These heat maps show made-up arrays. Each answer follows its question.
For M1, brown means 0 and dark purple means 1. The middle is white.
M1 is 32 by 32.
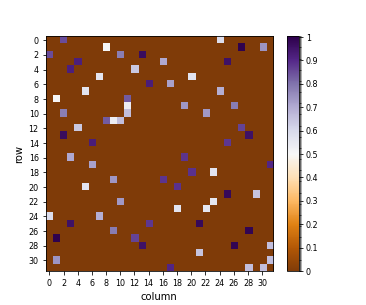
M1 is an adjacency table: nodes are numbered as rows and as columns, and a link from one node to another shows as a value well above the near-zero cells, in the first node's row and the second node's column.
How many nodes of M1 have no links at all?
1
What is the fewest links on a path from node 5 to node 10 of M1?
5
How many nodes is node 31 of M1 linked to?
3
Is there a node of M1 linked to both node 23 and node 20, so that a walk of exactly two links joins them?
yes
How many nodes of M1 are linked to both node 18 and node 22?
1
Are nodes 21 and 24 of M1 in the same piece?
yes
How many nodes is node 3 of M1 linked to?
3
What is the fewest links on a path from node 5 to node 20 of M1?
1
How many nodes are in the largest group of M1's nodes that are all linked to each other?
2
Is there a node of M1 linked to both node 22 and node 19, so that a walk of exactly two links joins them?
no
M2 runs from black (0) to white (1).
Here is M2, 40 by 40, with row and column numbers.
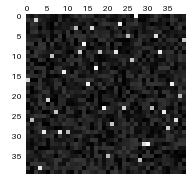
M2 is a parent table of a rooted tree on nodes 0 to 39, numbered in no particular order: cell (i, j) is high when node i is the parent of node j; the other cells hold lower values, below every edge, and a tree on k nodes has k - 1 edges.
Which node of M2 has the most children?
9
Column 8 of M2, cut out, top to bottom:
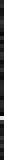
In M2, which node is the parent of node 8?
29
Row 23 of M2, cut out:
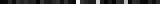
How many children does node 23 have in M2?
3
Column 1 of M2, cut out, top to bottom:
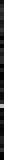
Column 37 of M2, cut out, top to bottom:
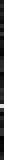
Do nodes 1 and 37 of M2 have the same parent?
yes
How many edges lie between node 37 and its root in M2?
2
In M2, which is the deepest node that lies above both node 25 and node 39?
5
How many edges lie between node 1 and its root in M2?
2
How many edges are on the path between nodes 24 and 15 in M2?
6
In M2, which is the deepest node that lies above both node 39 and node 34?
24
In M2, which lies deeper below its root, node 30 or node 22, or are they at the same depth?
node 30
